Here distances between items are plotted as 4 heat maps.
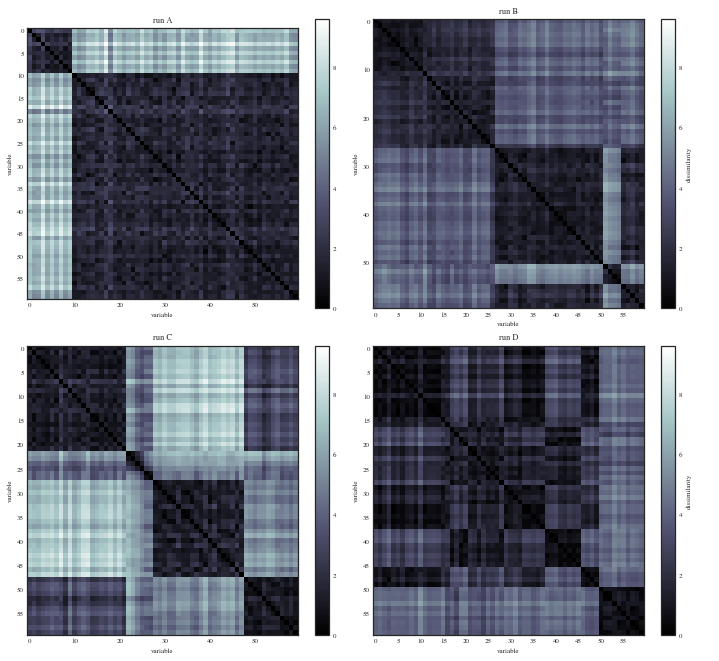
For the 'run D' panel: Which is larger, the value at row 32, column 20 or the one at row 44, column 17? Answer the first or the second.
the first
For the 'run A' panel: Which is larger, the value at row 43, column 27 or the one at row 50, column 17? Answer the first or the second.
the second
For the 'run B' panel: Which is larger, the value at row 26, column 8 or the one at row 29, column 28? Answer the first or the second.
the first
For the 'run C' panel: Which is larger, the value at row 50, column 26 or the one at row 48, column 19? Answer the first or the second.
the first
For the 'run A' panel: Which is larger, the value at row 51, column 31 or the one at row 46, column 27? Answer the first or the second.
the second
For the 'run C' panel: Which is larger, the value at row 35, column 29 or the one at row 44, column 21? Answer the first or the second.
the second
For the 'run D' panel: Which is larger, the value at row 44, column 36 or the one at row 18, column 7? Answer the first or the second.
the second
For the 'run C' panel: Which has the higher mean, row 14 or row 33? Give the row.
33
